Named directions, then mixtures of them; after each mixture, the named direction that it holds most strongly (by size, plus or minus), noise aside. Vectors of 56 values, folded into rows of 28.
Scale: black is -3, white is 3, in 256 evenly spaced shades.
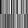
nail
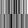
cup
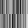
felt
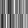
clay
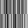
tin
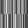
tin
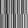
tin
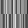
tin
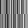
tin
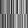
nail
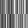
clay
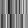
clay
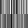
nail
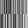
tin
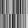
felt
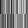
nail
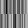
tin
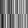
clay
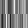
clay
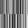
felt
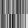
felt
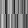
clay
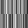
tin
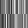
clay
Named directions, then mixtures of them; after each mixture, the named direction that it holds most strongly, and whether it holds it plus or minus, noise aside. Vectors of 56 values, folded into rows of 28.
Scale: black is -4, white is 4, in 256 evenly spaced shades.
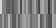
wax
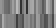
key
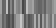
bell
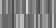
bell, plus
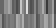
key, minus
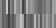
bell, plus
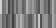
bell, plus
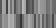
bell, minus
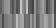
key, minus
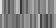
key, plus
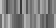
wax, plus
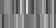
key, minus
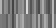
wax, plus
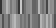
wax, minus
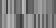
bell, minus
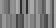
key, plus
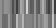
key, minus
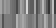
key, minus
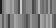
wax, minus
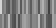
wax, plus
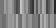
key, minus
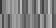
wax, minus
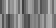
wax, minus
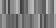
key, plus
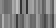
key, plus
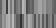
bell, minus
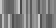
wax, plus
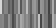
wax, plus
